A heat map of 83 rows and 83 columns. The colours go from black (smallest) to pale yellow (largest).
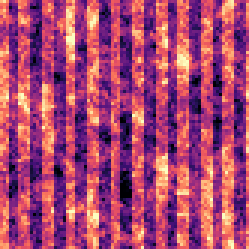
Grain: streaks running down. Average level on the scale: 50%. Stripes: upright, repeating 11 times.
